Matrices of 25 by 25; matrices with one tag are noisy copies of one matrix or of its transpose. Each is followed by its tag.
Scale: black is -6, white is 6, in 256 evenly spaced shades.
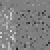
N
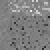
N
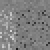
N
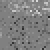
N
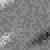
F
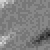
F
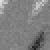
F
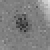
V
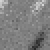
F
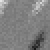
F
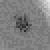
V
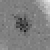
V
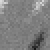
F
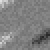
F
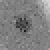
V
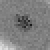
V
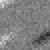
F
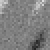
F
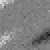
F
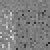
N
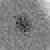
V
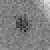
V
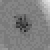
V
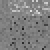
N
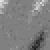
F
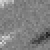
F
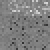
N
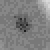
V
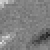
F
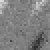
F
